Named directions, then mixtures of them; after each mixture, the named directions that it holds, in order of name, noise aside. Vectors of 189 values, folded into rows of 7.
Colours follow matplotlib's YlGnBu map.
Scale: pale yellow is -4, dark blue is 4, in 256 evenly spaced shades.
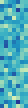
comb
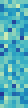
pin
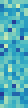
pin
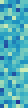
comb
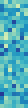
pin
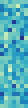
pin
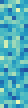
comb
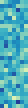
comb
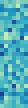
pin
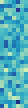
comb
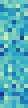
pin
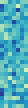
comb, pin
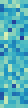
pin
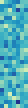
comb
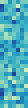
comb, pin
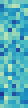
pin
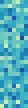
comb, pin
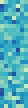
comb, pin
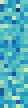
comb, pin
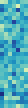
comb, pin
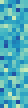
comb
